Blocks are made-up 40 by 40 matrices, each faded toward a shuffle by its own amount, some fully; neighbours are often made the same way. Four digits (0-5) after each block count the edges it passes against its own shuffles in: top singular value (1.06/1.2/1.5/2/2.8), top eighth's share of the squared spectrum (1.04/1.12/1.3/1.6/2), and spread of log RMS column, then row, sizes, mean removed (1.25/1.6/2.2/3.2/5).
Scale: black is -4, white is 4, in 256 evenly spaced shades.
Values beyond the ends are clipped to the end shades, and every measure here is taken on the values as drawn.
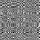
4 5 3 3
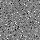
0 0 0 0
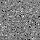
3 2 0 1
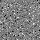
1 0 0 0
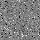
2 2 0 0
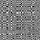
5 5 3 3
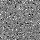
2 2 0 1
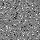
1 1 0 0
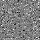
2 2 1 0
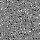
0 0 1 0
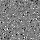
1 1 0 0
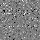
2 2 0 1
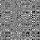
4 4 2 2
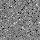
1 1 0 0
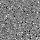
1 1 0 0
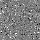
1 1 0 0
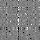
4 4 2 2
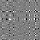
4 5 3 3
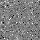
2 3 0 0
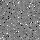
0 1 0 0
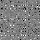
3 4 1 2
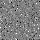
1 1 0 0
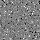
0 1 0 0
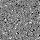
0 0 0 0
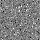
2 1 0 0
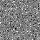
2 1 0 0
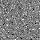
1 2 0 0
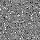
1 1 0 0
